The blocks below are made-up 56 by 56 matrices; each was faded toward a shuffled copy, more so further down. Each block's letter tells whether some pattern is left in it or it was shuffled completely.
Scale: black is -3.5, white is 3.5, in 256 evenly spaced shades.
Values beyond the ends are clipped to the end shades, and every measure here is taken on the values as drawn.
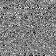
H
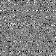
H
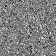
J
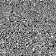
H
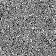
J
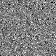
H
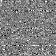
H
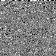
H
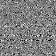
H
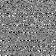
H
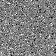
J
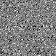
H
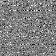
H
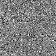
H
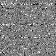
H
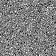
J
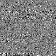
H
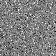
J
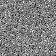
J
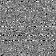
H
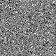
J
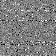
H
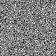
J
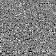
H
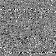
H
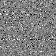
H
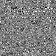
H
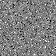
J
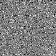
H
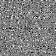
H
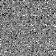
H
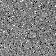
J
